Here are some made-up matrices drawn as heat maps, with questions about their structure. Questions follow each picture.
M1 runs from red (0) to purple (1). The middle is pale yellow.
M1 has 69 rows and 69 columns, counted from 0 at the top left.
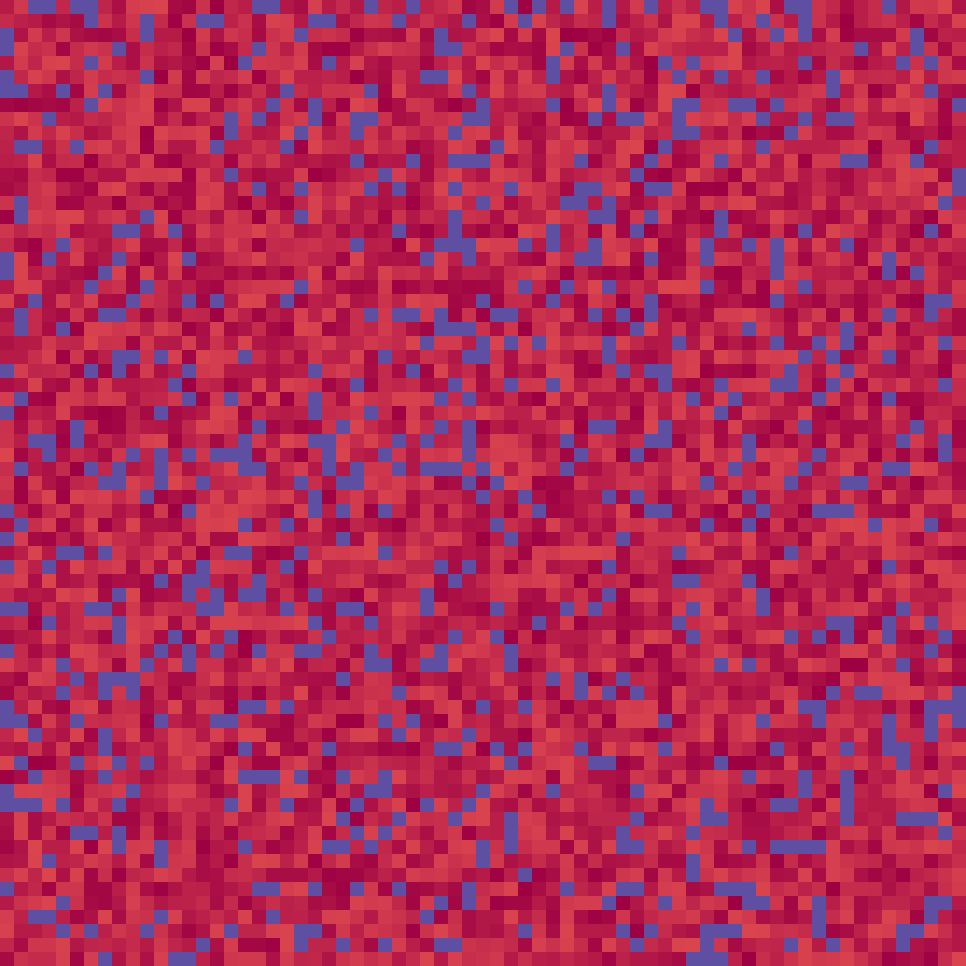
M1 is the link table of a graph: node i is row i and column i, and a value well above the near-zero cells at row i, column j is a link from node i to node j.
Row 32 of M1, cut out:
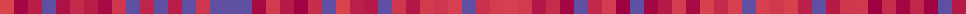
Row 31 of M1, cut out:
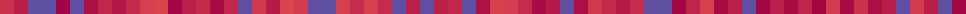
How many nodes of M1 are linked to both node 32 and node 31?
6
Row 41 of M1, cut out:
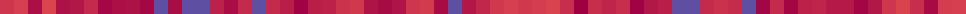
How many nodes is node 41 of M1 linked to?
8
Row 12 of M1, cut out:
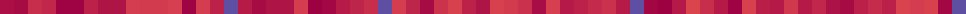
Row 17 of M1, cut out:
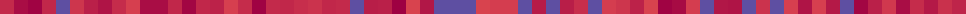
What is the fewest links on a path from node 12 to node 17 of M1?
3
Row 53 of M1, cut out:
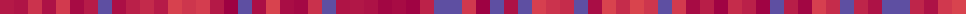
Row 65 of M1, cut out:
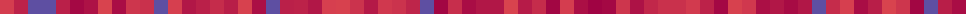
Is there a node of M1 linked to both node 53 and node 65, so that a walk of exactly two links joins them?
no
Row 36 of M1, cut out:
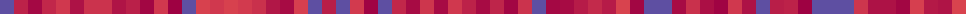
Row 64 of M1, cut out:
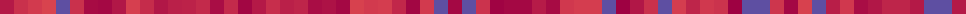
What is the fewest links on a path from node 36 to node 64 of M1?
2
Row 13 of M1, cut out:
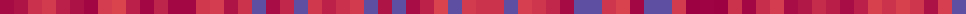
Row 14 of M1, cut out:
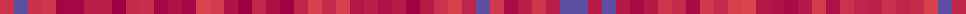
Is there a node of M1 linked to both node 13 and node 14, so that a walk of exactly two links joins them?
yes
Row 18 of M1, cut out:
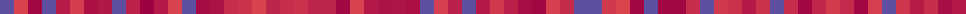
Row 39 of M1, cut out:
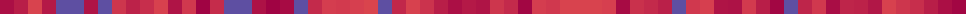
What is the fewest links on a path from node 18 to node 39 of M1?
3
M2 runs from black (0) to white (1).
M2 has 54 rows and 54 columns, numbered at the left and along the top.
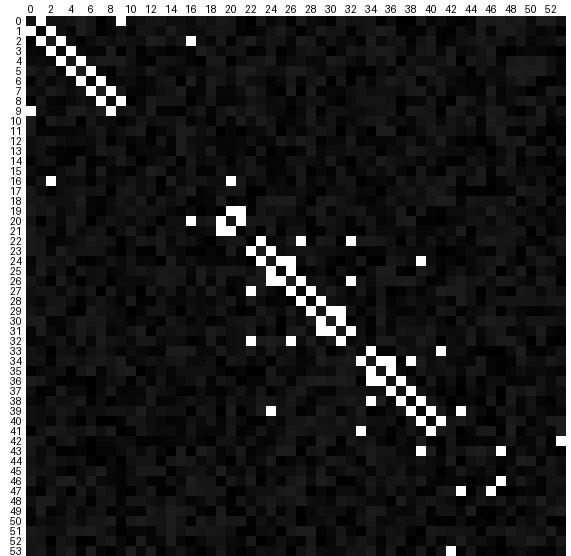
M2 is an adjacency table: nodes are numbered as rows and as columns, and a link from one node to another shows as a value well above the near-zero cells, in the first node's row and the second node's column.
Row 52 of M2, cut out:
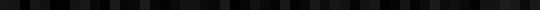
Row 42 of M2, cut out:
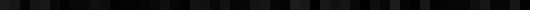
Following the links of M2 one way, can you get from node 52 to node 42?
no
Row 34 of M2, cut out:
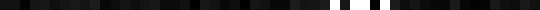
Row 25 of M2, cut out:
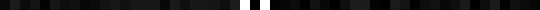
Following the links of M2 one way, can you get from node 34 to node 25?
yes
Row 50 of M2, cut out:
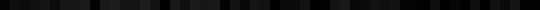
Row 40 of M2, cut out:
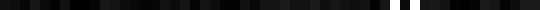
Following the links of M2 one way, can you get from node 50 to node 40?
no
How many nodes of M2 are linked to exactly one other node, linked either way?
3
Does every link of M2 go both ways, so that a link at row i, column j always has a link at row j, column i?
yes
